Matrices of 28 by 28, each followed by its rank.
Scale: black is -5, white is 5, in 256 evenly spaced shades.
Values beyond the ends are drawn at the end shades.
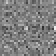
five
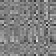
three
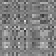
three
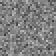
full rank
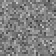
full rank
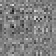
five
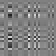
one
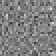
five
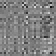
three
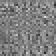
five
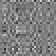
three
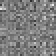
five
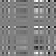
one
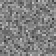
full rank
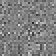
five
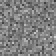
full rank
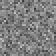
full rank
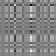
one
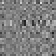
three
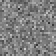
full rank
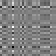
one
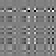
one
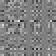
three
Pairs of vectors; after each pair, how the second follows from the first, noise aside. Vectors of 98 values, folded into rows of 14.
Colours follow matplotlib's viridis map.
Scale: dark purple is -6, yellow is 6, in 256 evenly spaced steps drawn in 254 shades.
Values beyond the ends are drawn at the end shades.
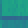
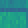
reversed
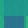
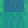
reversed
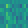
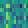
scaled up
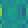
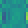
reversed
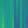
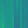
shrunk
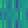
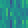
reversed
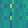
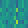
reversed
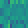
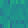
shrunk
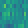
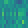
reversed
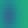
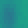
shrunk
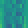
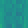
shrunk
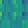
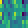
scaled up
